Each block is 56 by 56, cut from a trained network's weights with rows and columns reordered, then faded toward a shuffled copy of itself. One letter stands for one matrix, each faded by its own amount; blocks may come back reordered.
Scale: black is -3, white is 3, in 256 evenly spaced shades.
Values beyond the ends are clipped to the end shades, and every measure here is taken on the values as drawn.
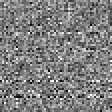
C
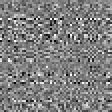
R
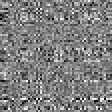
R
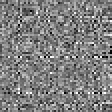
C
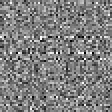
C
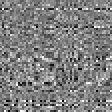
R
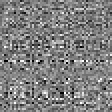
R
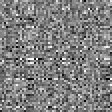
C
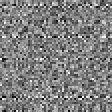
C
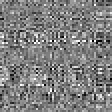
R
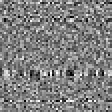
C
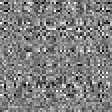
R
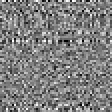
C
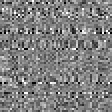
R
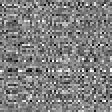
R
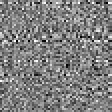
C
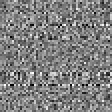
C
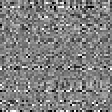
R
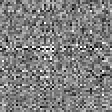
C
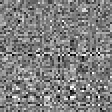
C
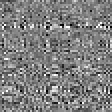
R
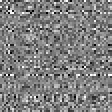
R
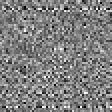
C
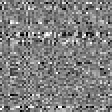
R
